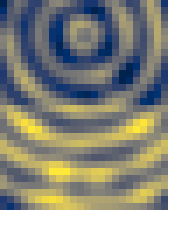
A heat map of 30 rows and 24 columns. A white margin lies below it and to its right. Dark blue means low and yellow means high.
A horizontal seam about 50% of the way down splits the table, and the bottom part is higher. Rings spread out from the top middle. Overall the values sit about 50% of the way up the scale. The bottom middle is the ninth with the highest average.
